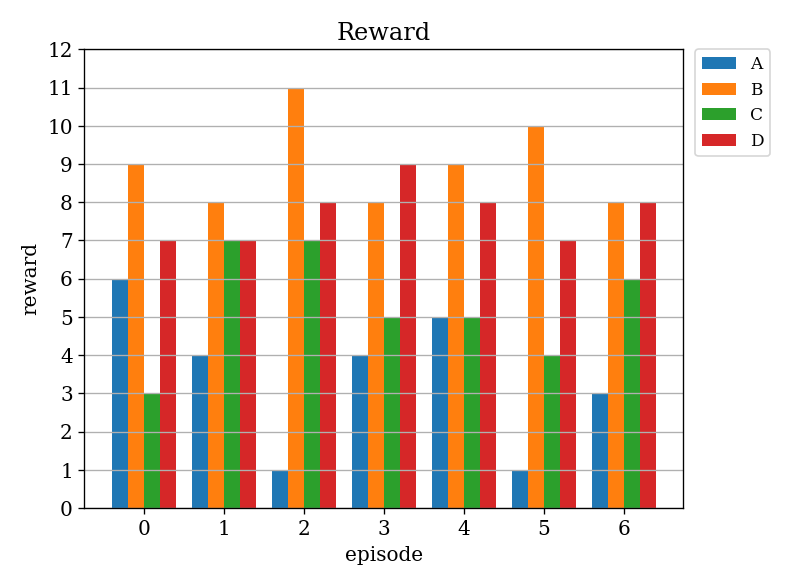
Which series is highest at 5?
B
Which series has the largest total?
B
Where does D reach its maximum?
3
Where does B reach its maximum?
2
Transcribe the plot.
Title: Reward
x-axis: episode, ticks 0 1 2 3 4 5 6
y-axis: reward, ticks 0 1 2 3 4 5 6 7 8 9 10 11 12
Legend: A, B, C, D
Values:
A: 6 4 1 4 5 1 3
B: 9 8 11 8 9 10 8
C: 3 7 7 5 5 4 6
D: 7 7 8 9 8 7 8
